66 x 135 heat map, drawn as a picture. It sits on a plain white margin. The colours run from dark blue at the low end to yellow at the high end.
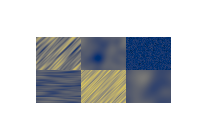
It is made of 2 by 3 panels. Panel 1,1: middling, slanting up to the right, strong in contrast. Panel 1,2: low, smooth. Panel 1,3: very low, fine-grained, faint in contrast. Panel 2,1: low, streaked across. Panel 2,2: high, slanting up to the right. Panel 2,3: low, smooth.
